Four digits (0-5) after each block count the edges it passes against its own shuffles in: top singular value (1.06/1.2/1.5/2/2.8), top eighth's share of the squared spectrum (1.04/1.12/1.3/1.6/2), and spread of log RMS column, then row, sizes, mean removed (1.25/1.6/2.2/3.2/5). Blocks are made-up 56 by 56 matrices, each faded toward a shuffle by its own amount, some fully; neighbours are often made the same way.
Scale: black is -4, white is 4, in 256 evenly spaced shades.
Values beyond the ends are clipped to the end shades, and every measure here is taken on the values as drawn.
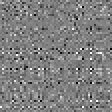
4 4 2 3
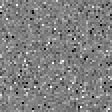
0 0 0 0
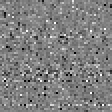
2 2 0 2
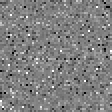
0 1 0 1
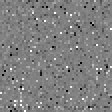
0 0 0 0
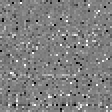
3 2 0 1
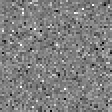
0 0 0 0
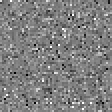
2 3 1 1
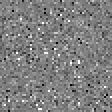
2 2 0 1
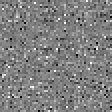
3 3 0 2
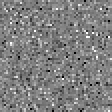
2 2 0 1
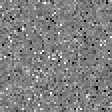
2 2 0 0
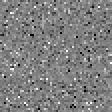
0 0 0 0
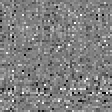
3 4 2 2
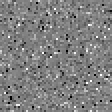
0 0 0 0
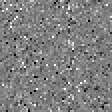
1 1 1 0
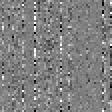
3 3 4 0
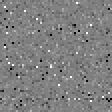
1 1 0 0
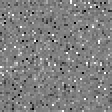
1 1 0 0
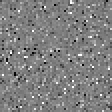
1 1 0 0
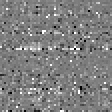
3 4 0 2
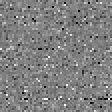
3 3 0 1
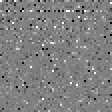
3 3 0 1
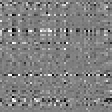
4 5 2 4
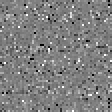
2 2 0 1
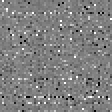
3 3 0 1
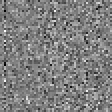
1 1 3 0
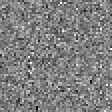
0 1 2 0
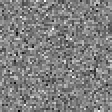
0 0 1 0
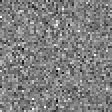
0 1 2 0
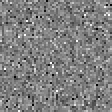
2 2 0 0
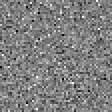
2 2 0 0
